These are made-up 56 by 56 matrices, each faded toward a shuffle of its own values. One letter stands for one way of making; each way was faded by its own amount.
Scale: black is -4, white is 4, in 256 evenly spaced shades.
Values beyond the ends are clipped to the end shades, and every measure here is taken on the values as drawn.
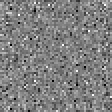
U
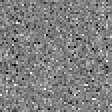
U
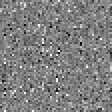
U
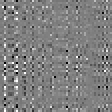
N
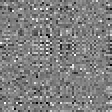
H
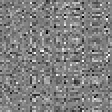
H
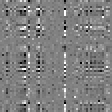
N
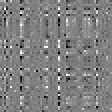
N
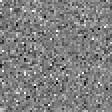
U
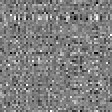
H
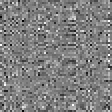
H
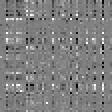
N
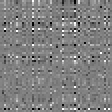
N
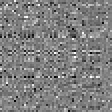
H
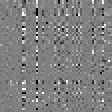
N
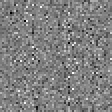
U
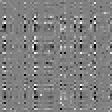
N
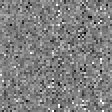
U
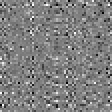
H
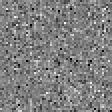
U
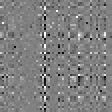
N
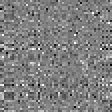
H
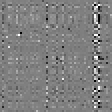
N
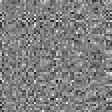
H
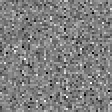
U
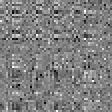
H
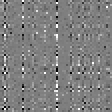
N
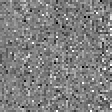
U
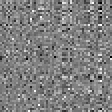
H
